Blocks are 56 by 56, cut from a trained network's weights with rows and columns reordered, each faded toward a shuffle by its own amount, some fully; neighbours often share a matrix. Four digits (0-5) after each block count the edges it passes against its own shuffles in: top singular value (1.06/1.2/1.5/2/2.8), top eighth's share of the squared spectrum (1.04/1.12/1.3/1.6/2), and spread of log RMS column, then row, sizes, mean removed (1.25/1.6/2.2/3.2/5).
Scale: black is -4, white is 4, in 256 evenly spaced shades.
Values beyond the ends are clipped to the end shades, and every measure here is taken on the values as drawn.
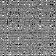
3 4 3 2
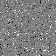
0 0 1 0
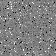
0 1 0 0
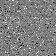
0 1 0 0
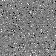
0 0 0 0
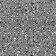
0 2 1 0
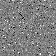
0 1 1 0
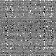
3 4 3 1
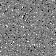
0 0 0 0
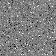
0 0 0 0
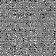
2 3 2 2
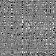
3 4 3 1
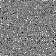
2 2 1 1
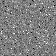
0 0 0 0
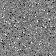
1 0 0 0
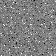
0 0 0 0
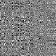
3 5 3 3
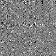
2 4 2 2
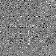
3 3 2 2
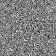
1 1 1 0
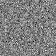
1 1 0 0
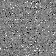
0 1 1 0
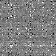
2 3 2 1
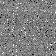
1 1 0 0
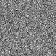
2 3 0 1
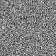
3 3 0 0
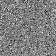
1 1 0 0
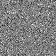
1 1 0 0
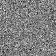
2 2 0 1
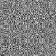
3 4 1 2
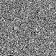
2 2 0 1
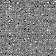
2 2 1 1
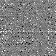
2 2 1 1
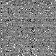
2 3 2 1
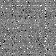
2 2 1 0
